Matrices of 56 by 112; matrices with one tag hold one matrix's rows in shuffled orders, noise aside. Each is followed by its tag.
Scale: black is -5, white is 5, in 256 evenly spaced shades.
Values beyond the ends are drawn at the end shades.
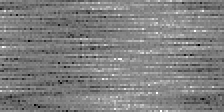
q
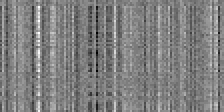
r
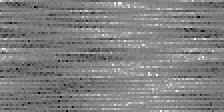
q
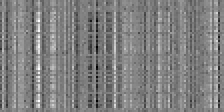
r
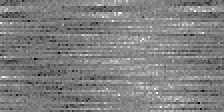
q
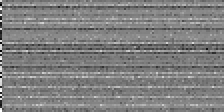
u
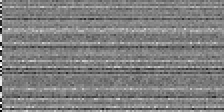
u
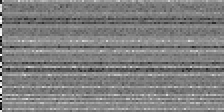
u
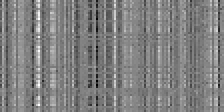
r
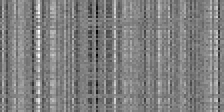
r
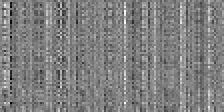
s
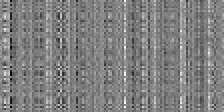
s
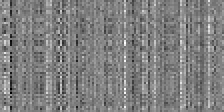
s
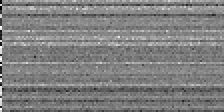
u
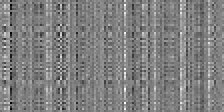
s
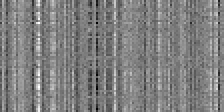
r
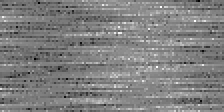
q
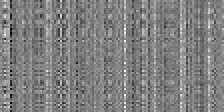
s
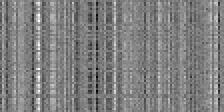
r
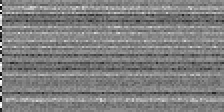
u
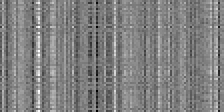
r
